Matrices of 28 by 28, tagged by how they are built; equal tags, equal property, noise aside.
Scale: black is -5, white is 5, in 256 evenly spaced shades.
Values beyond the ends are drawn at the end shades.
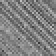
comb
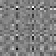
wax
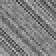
comb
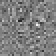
wax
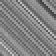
comb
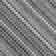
comb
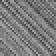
comb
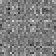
wax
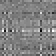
wax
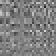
wax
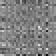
wax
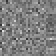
wax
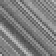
comb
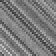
comb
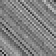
comb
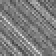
comb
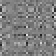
wax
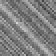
comb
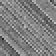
comb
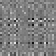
wax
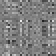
wax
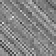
comb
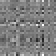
wax
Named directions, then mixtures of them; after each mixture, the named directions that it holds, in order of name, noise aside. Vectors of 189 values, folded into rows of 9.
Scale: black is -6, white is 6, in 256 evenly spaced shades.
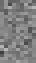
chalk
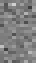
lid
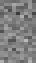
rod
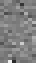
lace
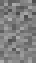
chalk, rod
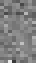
lace, rod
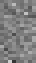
lace, lid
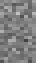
rod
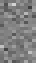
lid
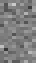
lid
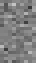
lid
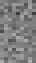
rod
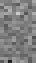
lace, rod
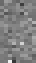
lace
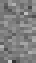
lace, lid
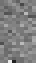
lace, lid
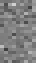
lid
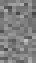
chalk, rod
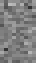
chalk, lid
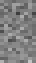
rod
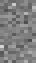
chalk, lid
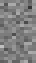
lid, rod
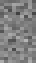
rod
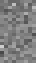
chalk, lid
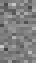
lid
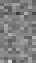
lace, rod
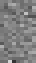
lace, lid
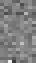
lace, rod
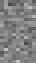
chalk, lid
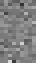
chalk, lace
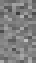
rod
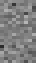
chalk, lid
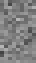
chalk
